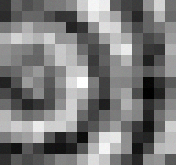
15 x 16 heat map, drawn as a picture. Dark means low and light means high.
Rings: centred on the middle left. Average level on the scale: 50%. Slope: none. Ninth with the highest average: top middle.
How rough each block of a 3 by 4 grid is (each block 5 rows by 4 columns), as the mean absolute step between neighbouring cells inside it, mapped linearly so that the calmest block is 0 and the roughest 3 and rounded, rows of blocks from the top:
0 2 2 1 | 0 1 0 2 | 2 3 2 2
